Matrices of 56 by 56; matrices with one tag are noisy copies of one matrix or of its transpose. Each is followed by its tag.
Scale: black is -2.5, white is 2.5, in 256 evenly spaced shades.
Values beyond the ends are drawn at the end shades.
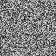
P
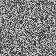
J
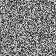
J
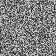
J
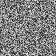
J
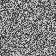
P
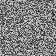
J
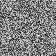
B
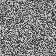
J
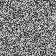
P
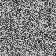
B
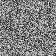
B
